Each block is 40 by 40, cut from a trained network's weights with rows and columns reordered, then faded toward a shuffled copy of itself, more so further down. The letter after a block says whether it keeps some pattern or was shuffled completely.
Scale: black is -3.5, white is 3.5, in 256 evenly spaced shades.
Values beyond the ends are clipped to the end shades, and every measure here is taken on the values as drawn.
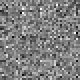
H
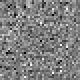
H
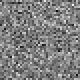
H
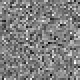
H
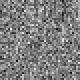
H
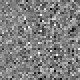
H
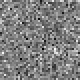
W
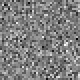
W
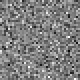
W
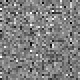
H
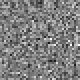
H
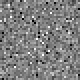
W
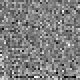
H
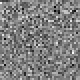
H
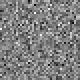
H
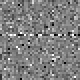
H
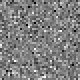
W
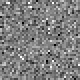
W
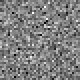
W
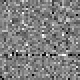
H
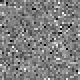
W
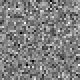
W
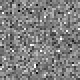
W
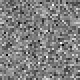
W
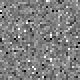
W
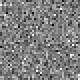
W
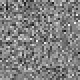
H
